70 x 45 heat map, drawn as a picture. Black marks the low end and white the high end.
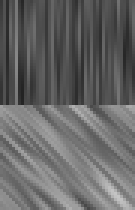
The table splits into 2 rows of 1 panel. Panel 1,1: low, streaked downward. Panel 2,1: middling, slanting down to the right.
